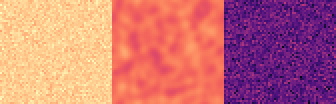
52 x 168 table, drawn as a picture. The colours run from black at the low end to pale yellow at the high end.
The table splits into one row of 3 panels. Panel 1,1: very high, fine-grained, faint in contrast. Panel 1,2: high, blotchy, faint in contrast. Panel 1,3: low, fine-grained.
